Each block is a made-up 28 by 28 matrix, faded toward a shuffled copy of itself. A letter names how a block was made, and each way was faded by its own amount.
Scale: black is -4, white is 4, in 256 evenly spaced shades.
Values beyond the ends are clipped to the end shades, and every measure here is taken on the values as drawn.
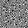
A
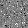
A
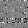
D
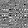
D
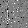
A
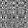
D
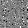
A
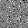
A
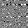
D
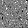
A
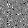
A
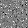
A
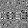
D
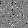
A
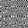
D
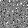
A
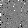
A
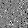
A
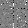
A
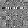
D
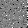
A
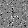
A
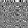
D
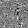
A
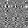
D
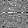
D
